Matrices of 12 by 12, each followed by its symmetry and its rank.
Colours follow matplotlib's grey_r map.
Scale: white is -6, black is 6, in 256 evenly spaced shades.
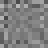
antisymmetric, rank two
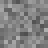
neither, full rank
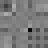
symmetric, rank two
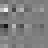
neither, rank one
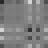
symmetric, rank one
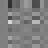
neither, rank one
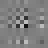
symmetric, rank one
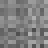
antisymmetric, rank two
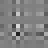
neither, rank one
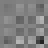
symmetric, rank one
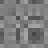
symmetric, rank two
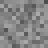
neither, full rank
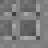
symmetric, rank two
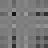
symmetric, rank one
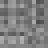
antisymmetric, rank two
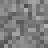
neither, full rank
